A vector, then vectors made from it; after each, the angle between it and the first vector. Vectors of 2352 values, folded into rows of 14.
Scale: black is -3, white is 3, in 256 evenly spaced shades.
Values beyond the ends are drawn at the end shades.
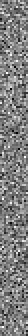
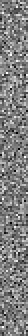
nearly parallel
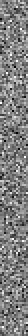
nearly parallel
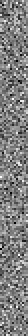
partly opposed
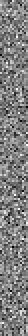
orthogonal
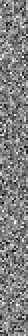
orthogonal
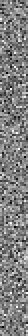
nearly opposite
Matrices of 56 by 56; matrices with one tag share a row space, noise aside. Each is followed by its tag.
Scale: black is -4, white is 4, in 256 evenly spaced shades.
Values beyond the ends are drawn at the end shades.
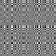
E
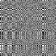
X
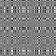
E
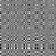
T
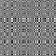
E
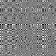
X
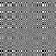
X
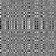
T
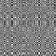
E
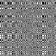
X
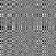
X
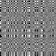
T
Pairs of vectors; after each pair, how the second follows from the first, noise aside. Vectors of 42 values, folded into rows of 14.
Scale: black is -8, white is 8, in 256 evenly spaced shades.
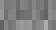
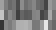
scaled up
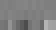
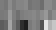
scaled up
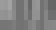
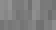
shrunk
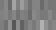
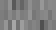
negated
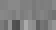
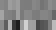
scaled up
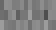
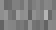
negated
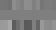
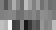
scaled up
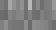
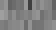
negated
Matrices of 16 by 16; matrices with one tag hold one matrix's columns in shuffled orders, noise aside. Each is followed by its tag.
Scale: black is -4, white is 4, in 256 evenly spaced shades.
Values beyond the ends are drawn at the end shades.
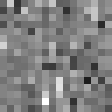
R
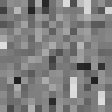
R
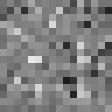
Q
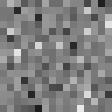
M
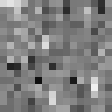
R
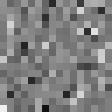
M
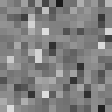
M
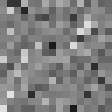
M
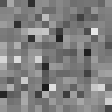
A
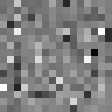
A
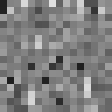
R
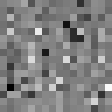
A
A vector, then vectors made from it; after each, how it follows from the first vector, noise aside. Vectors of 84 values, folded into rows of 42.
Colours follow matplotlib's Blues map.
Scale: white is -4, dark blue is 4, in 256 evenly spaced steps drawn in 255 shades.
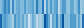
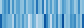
copied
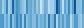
wrapped around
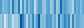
wrapped around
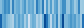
copied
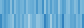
shrunk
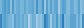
shrunk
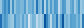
copied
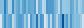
sign-scrambled
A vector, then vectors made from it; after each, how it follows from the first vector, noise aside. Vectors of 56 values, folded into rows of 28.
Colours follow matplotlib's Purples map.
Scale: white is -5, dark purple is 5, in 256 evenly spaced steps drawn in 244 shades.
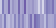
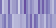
sign-scrambled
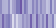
reversed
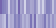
sign-scrambled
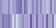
reversed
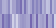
reversed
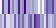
scaled up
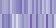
reversed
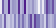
scaled up
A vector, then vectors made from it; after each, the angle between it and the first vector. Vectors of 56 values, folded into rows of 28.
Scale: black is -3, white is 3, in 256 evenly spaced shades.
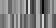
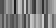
partly aligned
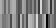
orthogonal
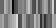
orthogonal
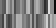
orthogonal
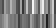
partly opposed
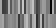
partly opposed
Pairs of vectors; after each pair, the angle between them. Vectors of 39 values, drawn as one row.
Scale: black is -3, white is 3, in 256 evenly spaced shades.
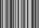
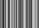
partly opposed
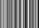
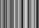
partly opposed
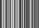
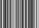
orthogonal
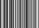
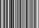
nearly parallel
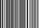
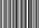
partly opposed
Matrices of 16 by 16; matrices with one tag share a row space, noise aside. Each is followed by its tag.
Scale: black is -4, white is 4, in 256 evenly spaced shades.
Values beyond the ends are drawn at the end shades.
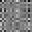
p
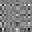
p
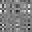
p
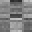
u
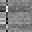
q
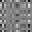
p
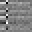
q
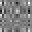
p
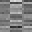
u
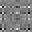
p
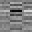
u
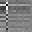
q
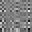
p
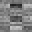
u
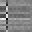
q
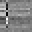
q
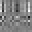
p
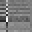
q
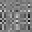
p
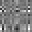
p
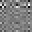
p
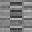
u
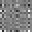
p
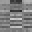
u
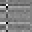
q
